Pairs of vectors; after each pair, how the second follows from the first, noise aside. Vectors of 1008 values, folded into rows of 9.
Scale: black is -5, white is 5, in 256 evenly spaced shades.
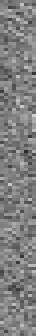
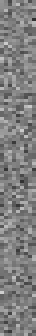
shuffled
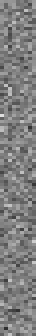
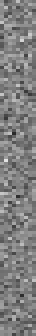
shuffled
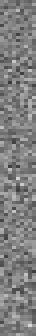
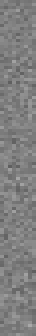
shrunk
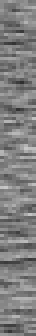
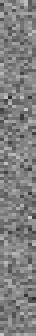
shuffled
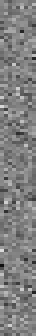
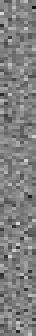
shuffled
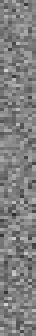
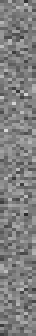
shuffled
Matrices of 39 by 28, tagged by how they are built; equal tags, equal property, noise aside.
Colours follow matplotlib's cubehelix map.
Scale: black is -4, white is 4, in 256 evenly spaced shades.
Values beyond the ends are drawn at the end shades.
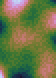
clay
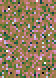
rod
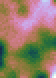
clay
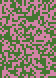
rod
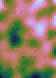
clay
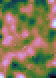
clay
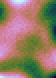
clay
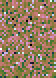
rod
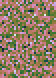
rod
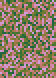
rod
